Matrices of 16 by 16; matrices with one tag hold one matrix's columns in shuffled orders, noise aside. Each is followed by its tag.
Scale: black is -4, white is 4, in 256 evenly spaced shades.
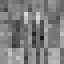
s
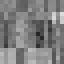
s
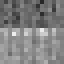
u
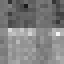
u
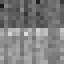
u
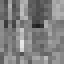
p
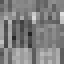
s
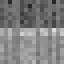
u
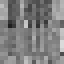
p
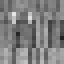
s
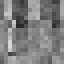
p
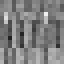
s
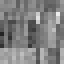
s
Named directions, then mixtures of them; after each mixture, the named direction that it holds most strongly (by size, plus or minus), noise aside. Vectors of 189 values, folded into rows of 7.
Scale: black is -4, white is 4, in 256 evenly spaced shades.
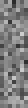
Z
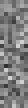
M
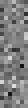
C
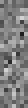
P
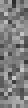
Z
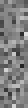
P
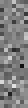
C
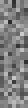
Z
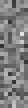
Z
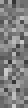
P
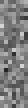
P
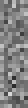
Z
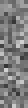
M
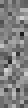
P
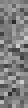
M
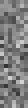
M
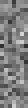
M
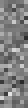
C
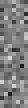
C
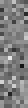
C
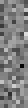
C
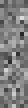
P
